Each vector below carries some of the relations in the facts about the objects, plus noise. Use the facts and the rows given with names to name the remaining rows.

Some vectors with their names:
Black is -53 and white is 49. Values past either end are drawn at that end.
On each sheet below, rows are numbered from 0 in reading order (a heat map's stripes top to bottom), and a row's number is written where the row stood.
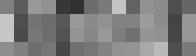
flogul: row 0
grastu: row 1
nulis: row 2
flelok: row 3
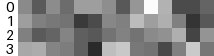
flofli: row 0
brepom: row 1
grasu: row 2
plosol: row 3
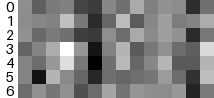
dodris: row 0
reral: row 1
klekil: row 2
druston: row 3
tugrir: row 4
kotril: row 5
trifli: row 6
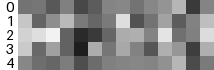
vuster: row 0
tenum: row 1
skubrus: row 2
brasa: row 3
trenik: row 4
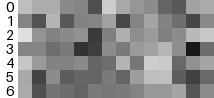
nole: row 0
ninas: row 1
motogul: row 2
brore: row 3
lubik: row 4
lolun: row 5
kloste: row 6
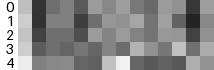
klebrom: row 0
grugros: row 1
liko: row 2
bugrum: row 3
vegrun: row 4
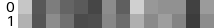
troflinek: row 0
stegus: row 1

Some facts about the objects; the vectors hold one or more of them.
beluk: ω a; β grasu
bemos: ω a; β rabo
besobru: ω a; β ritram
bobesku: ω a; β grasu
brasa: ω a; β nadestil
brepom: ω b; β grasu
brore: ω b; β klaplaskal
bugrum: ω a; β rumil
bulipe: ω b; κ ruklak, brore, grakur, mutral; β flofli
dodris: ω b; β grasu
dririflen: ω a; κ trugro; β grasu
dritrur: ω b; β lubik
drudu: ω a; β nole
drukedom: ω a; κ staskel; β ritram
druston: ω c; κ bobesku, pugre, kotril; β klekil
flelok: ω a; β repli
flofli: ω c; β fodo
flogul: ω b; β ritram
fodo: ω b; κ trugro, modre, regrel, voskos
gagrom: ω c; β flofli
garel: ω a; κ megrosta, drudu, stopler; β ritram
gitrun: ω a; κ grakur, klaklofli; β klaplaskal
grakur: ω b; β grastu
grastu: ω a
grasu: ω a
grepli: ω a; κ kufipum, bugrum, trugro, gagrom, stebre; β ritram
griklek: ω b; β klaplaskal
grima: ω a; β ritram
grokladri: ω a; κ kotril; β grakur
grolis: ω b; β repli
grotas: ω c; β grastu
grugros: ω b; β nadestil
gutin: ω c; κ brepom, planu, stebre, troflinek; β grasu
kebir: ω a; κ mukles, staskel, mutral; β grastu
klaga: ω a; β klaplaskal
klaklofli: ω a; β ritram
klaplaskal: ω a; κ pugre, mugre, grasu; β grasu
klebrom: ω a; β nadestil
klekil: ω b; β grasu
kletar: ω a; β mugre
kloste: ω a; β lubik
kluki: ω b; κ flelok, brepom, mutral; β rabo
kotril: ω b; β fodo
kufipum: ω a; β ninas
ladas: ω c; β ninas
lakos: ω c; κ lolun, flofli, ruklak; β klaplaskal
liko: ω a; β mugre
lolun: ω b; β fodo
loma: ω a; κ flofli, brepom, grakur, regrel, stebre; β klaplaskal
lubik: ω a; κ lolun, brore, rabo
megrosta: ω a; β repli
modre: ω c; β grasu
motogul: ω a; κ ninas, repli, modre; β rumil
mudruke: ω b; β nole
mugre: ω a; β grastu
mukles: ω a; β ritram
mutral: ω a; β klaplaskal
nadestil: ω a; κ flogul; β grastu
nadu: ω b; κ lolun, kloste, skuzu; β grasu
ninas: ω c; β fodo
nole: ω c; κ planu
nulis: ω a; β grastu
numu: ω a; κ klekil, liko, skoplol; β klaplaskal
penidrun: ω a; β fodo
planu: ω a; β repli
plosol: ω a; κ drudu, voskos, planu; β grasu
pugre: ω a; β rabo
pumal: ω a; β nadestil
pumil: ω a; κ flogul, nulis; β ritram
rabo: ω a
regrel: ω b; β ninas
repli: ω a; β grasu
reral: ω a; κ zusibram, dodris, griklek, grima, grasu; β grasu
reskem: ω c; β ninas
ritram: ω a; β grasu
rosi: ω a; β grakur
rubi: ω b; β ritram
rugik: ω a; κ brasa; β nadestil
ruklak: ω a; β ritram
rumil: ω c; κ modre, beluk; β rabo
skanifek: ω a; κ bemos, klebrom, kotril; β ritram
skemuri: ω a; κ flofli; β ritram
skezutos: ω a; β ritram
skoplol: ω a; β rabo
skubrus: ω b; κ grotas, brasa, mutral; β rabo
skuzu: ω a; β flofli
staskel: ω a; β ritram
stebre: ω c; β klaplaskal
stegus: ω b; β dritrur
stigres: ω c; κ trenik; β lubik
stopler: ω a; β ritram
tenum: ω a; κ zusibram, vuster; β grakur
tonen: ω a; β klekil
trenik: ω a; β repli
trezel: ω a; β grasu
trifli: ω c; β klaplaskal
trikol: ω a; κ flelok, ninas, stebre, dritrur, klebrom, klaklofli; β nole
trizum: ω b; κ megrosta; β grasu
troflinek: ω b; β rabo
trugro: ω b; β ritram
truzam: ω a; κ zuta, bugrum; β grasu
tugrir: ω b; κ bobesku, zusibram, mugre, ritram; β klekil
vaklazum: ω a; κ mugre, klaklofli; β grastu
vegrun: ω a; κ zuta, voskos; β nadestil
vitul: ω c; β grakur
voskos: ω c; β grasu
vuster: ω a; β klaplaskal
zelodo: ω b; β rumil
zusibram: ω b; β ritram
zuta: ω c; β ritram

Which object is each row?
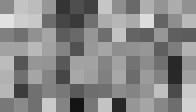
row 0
drukedom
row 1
kluki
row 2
zuta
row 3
stigres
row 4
vitul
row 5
grotas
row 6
pugre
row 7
klaplaskal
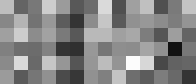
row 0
vaklazum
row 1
numu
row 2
gutin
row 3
griklek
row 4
lakos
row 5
trugro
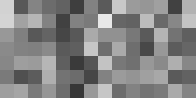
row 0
zelodo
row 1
rugik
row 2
planu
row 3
voskos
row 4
pumil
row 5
klaklofli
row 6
truzam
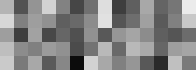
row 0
grokladri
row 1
nadestil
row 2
regrel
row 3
trikol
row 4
fodo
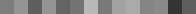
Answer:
stebre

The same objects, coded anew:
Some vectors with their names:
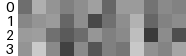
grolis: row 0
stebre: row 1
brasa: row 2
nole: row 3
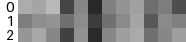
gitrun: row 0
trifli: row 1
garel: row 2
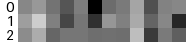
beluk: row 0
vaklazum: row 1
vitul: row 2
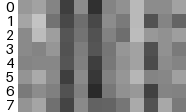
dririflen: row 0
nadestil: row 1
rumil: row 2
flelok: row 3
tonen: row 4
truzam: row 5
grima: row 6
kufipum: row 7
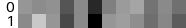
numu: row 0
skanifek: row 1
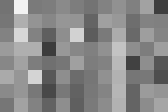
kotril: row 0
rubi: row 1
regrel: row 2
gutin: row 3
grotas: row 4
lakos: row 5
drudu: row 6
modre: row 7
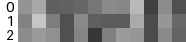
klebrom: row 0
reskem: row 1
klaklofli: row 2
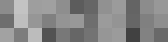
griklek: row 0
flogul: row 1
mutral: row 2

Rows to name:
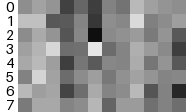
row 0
motogul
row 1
vegrun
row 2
reral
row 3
skubrus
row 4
trikol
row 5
trizum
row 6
kebir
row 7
brore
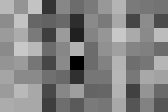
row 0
loma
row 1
mugre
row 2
plosol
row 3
nadu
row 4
planu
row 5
bugrum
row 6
flofli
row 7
lubik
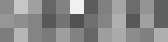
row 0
lolun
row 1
kloste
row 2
trugro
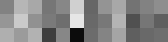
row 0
brepom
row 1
grakur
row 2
skemuri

